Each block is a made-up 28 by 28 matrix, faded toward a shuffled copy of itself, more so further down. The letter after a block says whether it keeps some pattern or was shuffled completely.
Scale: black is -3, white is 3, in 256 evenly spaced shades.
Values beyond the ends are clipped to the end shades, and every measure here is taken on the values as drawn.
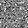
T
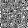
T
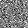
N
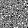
N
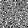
T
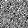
N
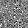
T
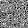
T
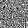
T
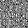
T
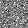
N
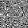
T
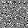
T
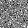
N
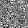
T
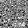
T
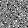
N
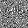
T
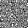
T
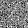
N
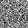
T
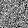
N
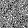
N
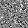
T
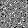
N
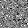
N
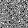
N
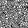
N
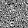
T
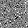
T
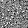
N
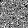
N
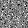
N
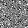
N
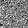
N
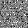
T
